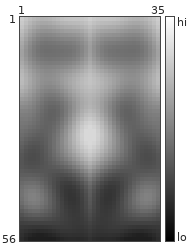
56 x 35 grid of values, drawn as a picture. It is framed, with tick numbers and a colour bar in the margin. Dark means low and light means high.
It is mirror symmetric from left to right. Values rise toward the top. The ninth with the highest average is the centre. The texture varies smoothly and slowly.
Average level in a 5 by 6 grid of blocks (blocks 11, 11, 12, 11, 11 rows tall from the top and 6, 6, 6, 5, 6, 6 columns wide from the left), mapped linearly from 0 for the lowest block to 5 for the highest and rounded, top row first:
4 3 4 4 3 4
4 3 4 4 3 4
2 2 5 5 2 2
2 1 2 2 1 2
1 0 0 0 0 1
